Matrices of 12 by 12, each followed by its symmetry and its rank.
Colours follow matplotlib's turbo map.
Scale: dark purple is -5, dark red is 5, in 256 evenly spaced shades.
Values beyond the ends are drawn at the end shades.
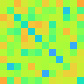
symmetric, full rank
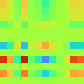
neither, rank one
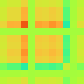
symmetric, rank one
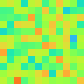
neither, full rank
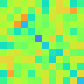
symmetric, full rank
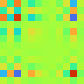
symmetric, rank one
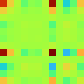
symmetric, rank one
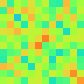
symmetric, full rank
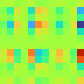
neither, rank one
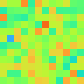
neither, full rank
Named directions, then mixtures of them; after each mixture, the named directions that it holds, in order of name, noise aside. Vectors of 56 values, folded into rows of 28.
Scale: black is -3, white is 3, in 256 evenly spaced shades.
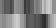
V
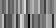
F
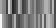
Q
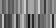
F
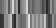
F, Q, V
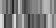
F, Q, V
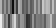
F, Q, V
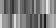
Q, V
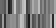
F, Q, V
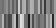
F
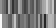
Q, V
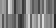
F, Q, V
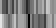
F, Q, V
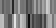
F, Q, V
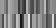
F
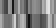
F, Q, V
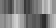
V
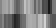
V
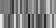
F, Q, V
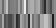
F, V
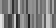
F, Q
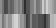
V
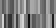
F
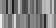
Q, V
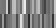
F, Q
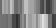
V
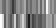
F, Q, V
